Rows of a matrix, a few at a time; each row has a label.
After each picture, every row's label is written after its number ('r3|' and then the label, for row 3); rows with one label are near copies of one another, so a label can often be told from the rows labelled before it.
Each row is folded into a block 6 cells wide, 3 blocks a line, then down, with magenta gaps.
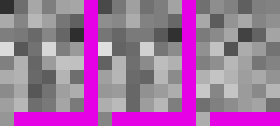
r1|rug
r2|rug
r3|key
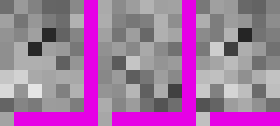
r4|key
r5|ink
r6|key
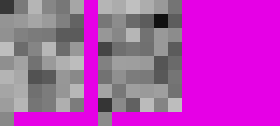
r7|rug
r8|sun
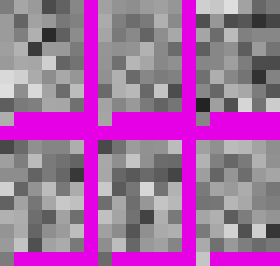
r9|key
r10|ink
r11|sun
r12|rug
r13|rug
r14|ink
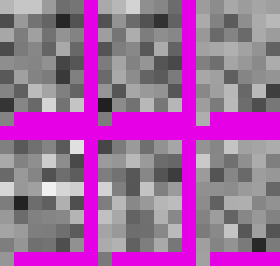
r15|sun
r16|sun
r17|ink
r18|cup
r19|rug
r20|ink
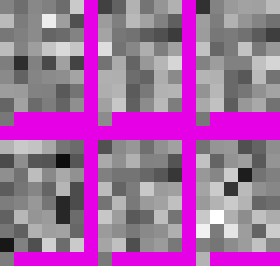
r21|cup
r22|rug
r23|rug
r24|sun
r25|rug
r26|key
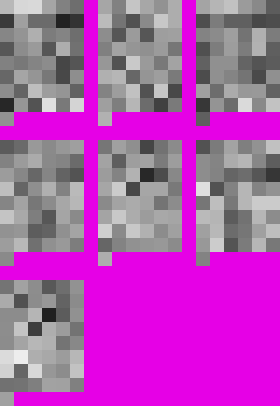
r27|sun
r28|ink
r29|sun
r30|rug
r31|key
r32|rug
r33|key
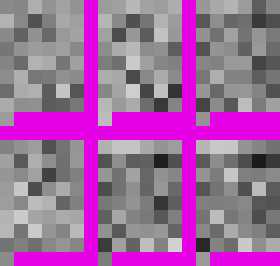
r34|ink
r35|ink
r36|sun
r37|key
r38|sun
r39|sun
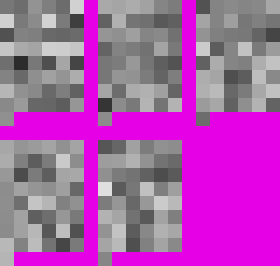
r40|cup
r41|sun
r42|rug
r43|ink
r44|rug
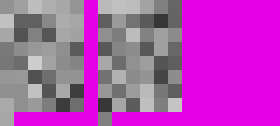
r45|ink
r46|sun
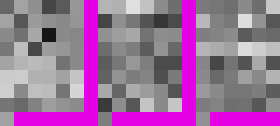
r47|key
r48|sun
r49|cup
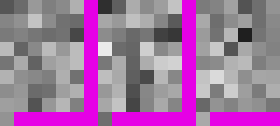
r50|rug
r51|rug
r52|key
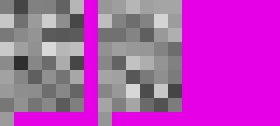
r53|cup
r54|ink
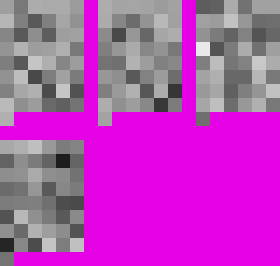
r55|ink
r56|ink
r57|rug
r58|sun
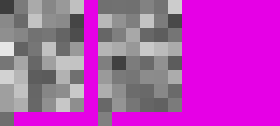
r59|rug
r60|cup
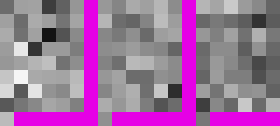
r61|key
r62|ink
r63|sun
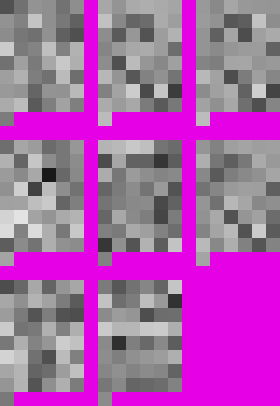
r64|rug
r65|ink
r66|ink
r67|key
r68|sun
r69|ink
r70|rug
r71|cup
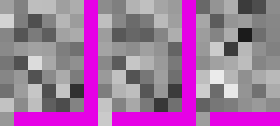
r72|ink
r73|ink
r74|key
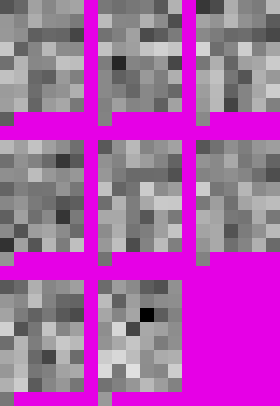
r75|rug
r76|cup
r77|rug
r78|sun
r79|rug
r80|rug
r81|rug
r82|key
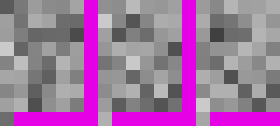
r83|rug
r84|ink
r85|ink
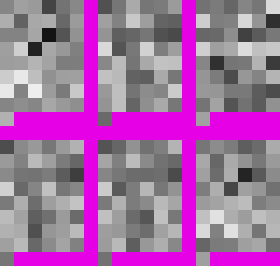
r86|key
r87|rug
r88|cup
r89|rug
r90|rug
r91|key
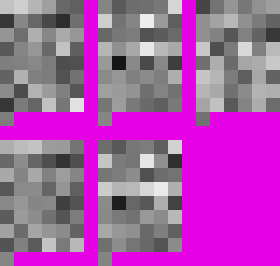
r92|sun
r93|cup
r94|rug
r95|sun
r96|cup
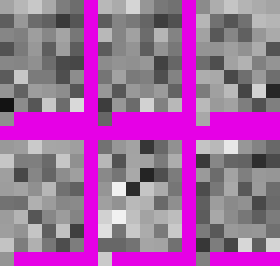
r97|sun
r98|sun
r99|ink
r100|ink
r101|key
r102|sun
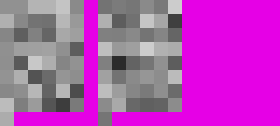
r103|ink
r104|cup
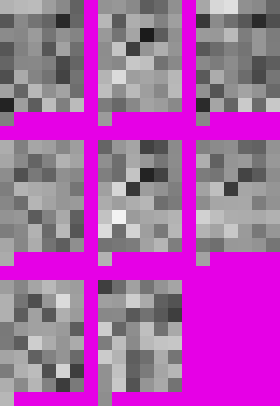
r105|sun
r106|key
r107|sun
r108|ink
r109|key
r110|key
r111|ink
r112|rug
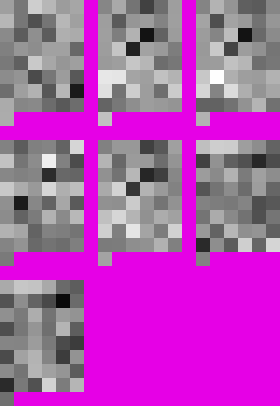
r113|ink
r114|key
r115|key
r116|cup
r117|key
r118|sun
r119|sun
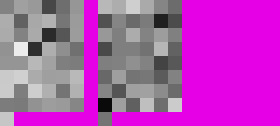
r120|key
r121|sun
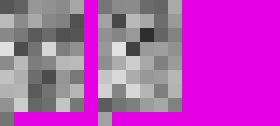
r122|rug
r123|key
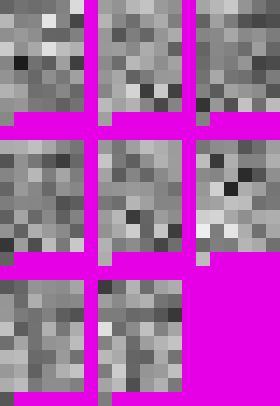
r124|cup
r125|ink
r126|sun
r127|sun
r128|ink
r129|key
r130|rug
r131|rug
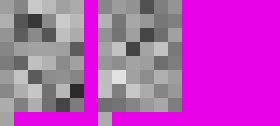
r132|ink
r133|key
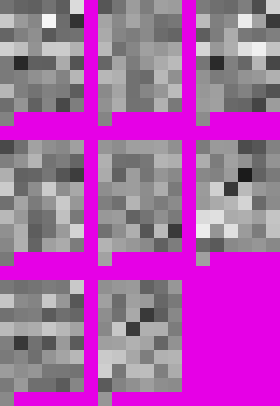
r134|cup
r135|rug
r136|cup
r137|rug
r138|ink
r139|key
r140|cup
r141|key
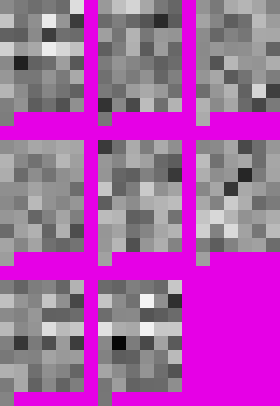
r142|cup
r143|sun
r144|ink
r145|ink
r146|rug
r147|key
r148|cup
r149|cup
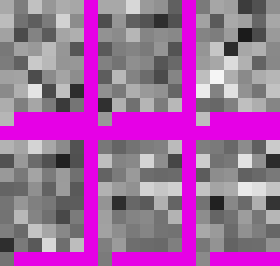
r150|ink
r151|sun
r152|key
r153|sun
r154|cup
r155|cup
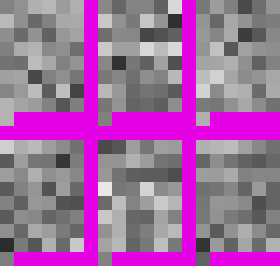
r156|ink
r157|cup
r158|key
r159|sun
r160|rug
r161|sun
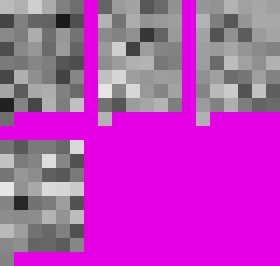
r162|sun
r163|key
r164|ink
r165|cup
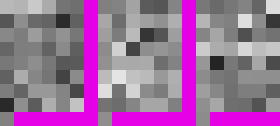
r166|sun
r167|key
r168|cup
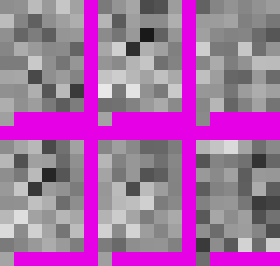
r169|ink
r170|key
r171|rug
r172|key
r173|key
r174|sun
